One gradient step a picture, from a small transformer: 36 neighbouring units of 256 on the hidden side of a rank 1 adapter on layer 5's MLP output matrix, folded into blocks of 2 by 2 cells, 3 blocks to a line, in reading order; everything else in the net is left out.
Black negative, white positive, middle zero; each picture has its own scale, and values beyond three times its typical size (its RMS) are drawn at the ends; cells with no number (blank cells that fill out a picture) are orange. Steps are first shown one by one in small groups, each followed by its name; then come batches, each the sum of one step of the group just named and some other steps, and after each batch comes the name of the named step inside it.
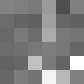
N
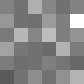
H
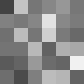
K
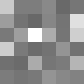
N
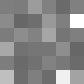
H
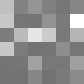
H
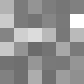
H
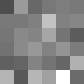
K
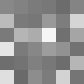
K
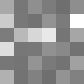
H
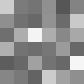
N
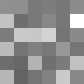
K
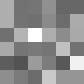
N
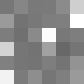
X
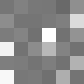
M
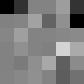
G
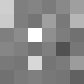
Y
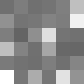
X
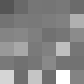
G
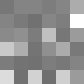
X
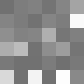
X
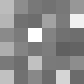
Y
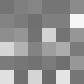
M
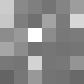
Y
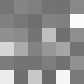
M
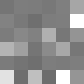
X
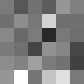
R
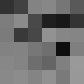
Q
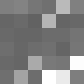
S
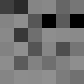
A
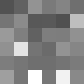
Q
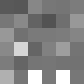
A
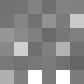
R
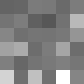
A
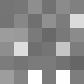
R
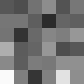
A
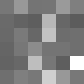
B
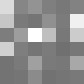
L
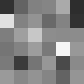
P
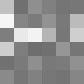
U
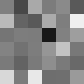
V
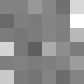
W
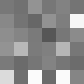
V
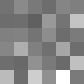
B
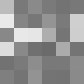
U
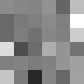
W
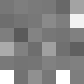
W
